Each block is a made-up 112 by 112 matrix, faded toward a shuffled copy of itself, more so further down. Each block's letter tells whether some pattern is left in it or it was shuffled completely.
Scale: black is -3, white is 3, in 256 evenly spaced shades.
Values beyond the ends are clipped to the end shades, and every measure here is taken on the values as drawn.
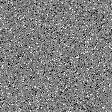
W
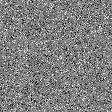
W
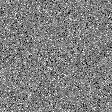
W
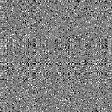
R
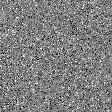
W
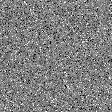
W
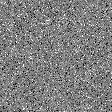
W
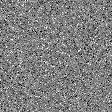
W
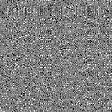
R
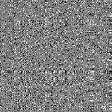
R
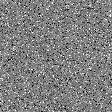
W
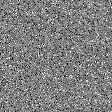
W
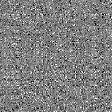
R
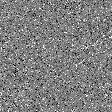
W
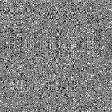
R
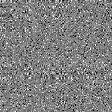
R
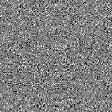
R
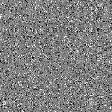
R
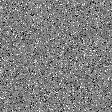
W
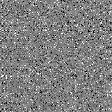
R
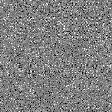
R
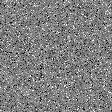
W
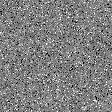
W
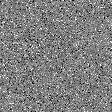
W
